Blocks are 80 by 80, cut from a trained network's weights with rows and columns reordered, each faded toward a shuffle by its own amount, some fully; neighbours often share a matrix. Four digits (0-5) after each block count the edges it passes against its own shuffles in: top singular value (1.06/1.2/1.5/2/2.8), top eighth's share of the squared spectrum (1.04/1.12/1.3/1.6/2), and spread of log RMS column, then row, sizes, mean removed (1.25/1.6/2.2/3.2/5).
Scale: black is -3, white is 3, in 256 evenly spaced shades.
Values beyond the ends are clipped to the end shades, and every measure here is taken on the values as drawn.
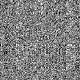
3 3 1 2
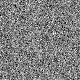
0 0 0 0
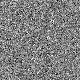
0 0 0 0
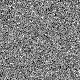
0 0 0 0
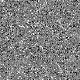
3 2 1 2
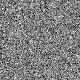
0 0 0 0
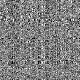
3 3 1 2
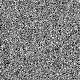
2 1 0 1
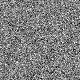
1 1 0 0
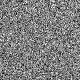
0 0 0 0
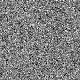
2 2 0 1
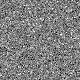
1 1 0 0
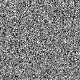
2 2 1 2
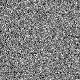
2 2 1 1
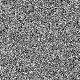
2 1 0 0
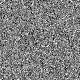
1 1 0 0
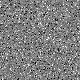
2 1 0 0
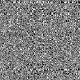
3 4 2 2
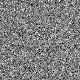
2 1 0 1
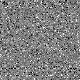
3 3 0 2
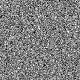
2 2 0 1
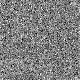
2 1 0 0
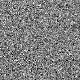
2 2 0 1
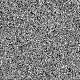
1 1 0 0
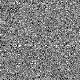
2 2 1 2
